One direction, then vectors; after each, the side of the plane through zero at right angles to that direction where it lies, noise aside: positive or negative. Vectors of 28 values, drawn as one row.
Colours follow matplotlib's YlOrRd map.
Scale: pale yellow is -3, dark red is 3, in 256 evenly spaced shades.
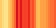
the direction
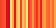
negative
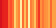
negative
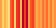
positive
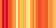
negative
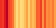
negative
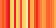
negative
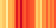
positive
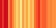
negative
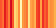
negative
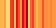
positive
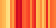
positive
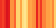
negative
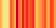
positive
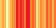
positive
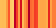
positive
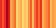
negative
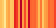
positive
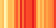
positive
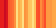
negative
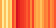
positive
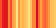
negative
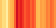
positive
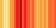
positive
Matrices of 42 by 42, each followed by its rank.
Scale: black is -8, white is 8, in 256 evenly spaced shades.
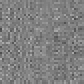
five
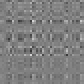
two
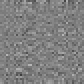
five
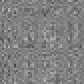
five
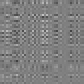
two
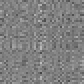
five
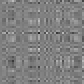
two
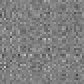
five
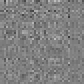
five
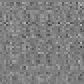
five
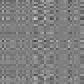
two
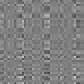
two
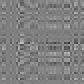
two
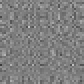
five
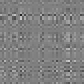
two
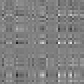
two
